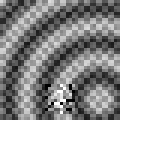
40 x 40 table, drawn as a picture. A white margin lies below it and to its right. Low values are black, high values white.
An odd patch, rougher than its surroundings, sits in the bottom middle. Concentric rings centre on the bottom right. Values change most from cell to cell in the bottom middle.
